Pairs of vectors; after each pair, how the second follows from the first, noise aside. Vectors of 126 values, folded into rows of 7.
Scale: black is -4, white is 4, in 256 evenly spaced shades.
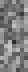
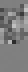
partly zeroed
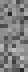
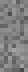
shrunk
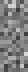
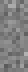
shrunk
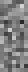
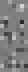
partly zeroed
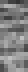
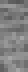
shrunk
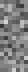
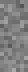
shrunk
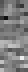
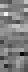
reversed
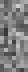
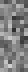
reversed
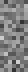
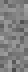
shrunk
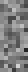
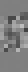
partly zeroed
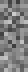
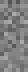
shrunk
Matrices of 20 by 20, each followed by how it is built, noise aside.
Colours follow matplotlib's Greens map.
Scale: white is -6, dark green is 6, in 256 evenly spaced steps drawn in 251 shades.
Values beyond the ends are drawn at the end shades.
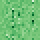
uneven columns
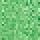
uneven columns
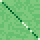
diagonal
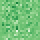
uneven columns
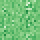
uneven columns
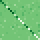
diagonal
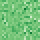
uneven columns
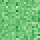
uneven columns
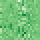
uneven columns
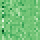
uneven columns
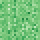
uneven columns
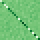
diagonal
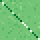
diagonal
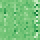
uneven columns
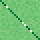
diagonal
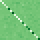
diagonal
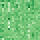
uneven columns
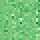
uneven columns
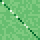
diagonal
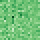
uneven columns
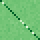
diagonal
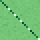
diagonal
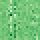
uneven columns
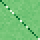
diagonal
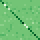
diagonal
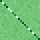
diagonal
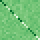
diagonal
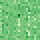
uneven columns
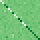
diagonal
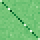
diagonal
